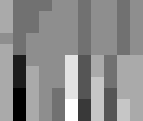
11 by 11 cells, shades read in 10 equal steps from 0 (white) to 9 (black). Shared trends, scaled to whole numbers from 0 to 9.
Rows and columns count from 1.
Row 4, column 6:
4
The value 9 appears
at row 9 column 2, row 10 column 2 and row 11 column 2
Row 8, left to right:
3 8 3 4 4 1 6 2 5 3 3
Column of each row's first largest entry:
2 2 2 2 2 2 2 2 2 2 2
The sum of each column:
34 76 42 45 47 24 63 34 53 41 38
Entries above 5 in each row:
0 0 0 0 0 2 2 2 3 3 3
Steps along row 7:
up down up same down up down up down same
